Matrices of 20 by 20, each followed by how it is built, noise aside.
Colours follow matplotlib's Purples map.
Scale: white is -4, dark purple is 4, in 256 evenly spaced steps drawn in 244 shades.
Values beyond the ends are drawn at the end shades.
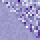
upper triangular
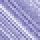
Toeplitz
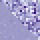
upper triangular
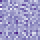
low rank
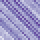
Toeplitz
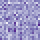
low rank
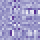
low rank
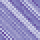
Toeplitz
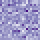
low rank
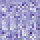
low rank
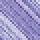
Toeplitz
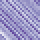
Toeplitz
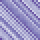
Toeplitz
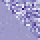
upper triangular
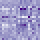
low rank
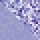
upper triangular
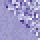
upper triangular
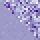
upper triangular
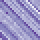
Toeplitz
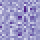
low rank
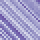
Toeplitz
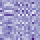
low rank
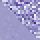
upper triangular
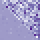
upper triangular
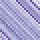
Toeplitz
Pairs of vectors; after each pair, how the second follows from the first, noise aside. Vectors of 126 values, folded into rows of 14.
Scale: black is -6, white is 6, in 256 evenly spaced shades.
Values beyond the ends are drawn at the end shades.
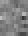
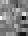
scaled up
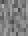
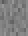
shrunk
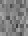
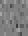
partly zeroed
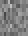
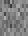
sign-scrambled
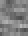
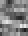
scaled up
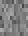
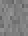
shrunk
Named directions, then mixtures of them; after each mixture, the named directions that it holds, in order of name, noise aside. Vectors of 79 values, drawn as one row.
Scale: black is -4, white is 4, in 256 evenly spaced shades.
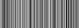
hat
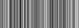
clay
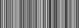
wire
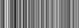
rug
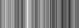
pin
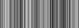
clay, pin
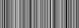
hat, wire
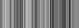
clay, pin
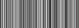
wire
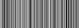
hat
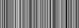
hat, wire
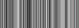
pin, wire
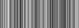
clay, pin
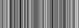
clay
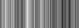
pin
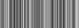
clay, wire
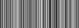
wire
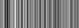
rug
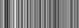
rug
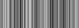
clay, pin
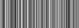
hat, rug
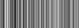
rug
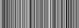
hat
